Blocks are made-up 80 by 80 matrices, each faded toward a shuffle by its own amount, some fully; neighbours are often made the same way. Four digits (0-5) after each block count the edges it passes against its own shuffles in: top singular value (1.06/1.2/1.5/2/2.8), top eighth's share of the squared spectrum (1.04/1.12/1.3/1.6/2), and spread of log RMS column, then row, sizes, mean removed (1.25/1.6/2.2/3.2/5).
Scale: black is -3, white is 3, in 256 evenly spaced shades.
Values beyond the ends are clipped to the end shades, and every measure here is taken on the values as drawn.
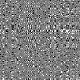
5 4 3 3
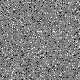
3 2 0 0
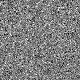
0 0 0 0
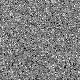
0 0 0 0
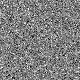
0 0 0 0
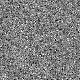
0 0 0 0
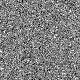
0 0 0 0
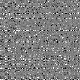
4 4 2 3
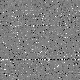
3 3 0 1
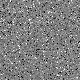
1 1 0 0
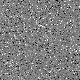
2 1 0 0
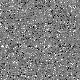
3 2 1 1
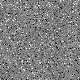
2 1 0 0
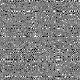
4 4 2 3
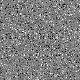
3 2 0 1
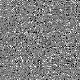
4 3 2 2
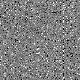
4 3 2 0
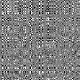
5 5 4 3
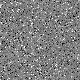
0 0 0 0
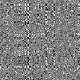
4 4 3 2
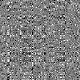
4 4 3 2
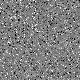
1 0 0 0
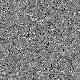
0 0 0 0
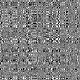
4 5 3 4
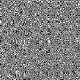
4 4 2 2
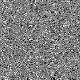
3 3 1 2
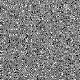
3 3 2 1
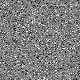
3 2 0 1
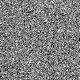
1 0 2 0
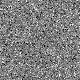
0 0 0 0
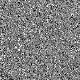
0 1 2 0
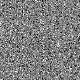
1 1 2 0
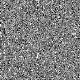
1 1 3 0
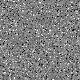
3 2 1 0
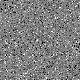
3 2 1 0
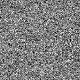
3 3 1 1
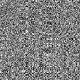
4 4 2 2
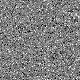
2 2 0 0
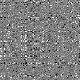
4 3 2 2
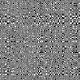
5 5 3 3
